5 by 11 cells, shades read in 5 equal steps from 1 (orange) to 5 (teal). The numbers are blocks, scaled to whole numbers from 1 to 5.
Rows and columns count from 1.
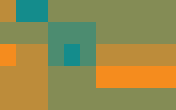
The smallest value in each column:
1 2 2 3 3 3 1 1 1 1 1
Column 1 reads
2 3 1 2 2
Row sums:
36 36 28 20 30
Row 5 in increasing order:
2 2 2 3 3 3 3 3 3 3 3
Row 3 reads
1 2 2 4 5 4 2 2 2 2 2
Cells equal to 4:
5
